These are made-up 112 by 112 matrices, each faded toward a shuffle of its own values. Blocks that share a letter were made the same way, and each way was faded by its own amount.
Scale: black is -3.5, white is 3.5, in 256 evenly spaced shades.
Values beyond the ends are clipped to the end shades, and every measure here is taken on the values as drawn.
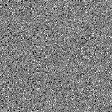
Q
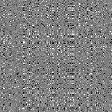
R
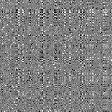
R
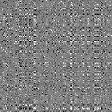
R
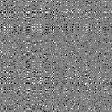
R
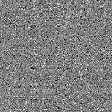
Q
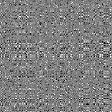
R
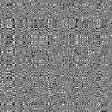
R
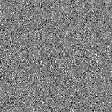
Q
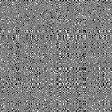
R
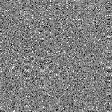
Q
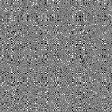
R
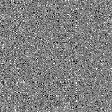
Q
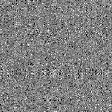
Q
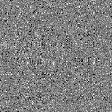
Q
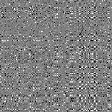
R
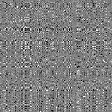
R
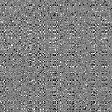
R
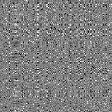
R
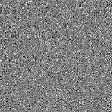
Q
